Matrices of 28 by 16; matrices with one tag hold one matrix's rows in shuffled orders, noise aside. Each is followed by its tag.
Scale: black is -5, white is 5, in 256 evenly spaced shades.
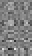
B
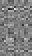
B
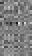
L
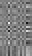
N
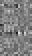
L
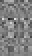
B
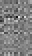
L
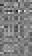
L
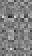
B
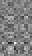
B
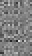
L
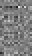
L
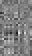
L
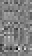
L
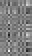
N
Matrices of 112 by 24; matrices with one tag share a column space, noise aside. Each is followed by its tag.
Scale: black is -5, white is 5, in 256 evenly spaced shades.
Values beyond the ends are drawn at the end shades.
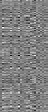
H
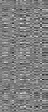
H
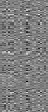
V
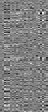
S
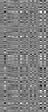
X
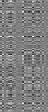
X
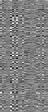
H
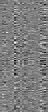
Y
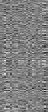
Y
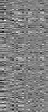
S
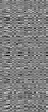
H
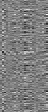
V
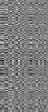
Y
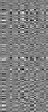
S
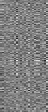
Y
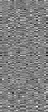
H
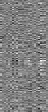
Y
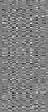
H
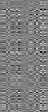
V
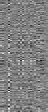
Y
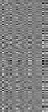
Y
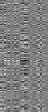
Y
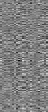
Y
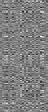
X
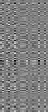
Y
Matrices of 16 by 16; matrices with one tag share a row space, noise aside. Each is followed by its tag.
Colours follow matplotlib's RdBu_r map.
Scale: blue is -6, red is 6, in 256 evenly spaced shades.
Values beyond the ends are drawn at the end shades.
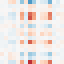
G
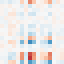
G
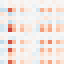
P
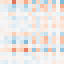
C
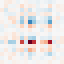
G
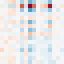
G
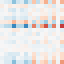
C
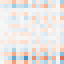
C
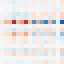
C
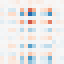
G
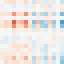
C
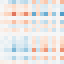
C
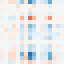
G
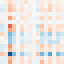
P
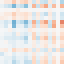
C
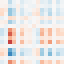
P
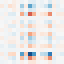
G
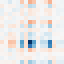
G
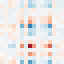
G
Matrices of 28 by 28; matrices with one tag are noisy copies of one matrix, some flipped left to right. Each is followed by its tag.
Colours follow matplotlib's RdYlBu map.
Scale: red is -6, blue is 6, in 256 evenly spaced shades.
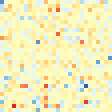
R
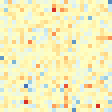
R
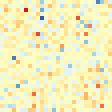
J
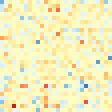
R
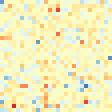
R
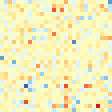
R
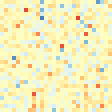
J
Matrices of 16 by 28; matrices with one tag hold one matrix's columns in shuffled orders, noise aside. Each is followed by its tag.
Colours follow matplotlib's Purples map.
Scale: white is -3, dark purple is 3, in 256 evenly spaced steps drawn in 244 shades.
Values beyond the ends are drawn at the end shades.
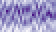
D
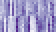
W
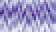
D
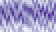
D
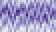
D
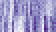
W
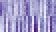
W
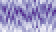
D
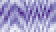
D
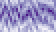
D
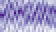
D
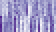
W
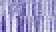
W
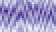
D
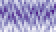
D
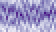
D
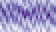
D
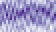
D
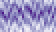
D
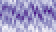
D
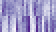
W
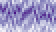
D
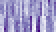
W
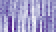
W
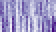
W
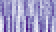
W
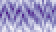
D
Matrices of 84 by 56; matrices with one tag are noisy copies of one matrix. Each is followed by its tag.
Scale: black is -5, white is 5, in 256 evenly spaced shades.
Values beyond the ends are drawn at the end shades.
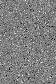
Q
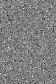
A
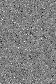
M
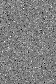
A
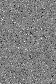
M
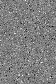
Q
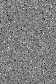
A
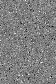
Q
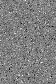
Q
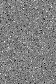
A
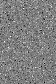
A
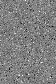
Q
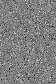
Q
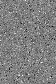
Q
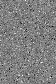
Q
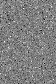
A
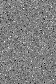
A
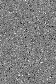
Q
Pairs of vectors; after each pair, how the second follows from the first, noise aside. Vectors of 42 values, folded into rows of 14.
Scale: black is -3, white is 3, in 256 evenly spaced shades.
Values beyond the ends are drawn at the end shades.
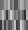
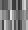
shuffled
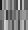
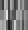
shuffled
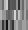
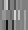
partly zeroed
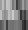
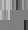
partly zeroed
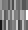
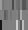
partly zeroed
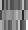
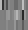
partly zeroed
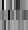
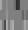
partly zeroed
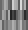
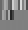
partly zeroed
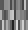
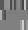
partly zeroed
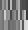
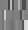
partly zeroed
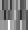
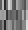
shuffled
